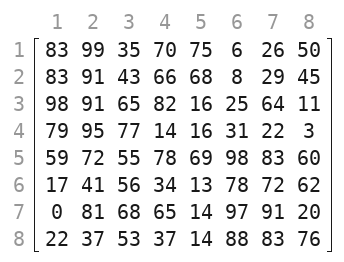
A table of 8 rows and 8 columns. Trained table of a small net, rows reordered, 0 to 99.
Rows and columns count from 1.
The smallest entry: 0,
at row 7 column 1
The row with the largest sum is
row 5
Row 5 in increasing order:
55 59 60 69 72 78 83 98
